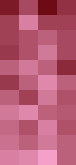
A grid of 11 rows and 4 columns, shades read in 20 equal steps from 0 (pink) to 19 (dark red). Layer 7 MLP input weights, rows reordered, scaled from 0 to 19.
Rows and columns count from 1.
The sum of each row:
61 40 41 39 36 32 35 25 31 27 15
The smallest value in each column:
4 3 0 8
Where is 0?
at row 11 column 3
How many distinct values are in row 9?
3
